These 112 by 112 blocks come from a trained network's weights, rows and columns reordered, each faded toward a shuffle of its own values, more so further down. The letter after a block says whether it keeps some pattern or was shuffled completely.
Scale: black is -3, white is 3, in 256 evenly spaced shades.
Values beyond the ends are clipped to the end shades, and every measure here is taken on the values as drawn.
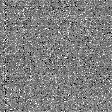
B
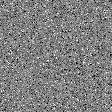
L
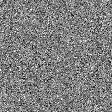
B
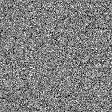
B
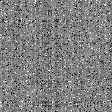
B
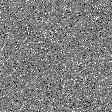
L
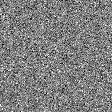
L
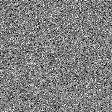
B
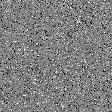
L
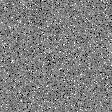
L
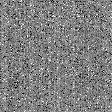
B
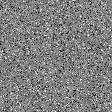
L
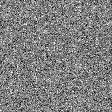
B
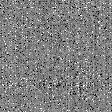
B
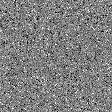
L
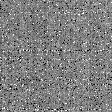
B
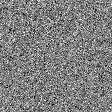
L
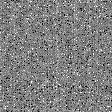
B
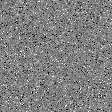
L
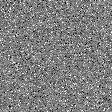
L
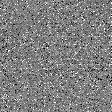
B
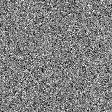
B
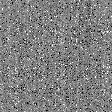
B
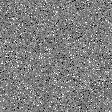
L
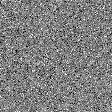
B
